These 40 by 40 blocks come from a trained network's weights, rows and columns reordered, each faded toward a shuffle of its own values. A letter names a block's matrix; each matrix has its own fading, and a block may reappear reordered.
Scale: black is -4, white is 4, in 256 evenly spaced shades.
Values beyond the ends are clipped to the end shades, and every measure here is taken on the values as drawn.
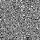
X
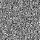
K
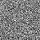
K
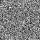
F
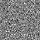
X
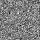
K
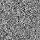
F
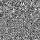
X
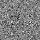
X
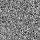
K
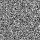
F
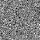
X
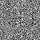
X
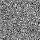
K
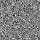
X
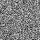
K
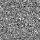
X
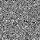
X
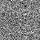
F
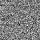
K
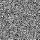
K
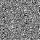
F
